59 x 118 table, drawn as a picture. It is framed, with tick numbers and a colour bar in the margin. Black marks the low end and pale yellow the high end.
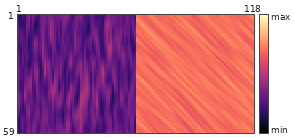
The table splits into one row of 2 panels. Panel 1,1: low, streaked downward. Panel 1,2: high, slanting down to the right, faint in contrast.
